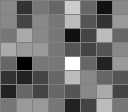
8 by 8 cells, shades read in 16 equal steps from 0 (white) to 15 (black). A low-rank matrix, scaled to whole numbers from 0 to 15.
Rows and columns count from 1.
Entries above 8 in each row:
4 3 3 3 4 6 6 2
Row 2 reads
7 11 7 8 4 10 12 6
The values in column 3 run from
6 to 11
